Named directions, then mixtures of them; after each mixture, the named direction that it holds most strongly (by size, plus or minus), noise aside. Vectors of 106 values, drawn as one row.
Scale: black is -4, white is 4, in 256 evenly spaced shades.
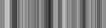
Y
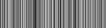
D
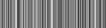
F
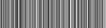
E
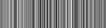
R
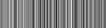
R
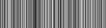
D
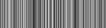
D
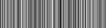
D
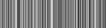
F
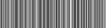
E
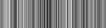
R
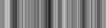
Y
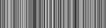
D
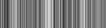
Y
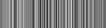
R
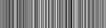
R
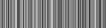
F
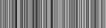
F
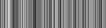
D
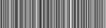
E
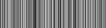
D
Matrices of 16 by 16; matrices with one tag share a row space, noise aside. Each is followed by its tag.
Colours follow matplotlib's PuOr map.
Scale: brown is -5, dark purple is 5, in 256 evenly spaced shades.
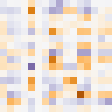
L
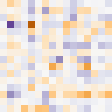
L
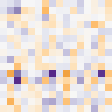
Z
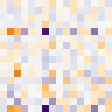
Z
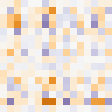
Z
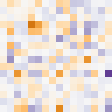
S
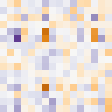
Z
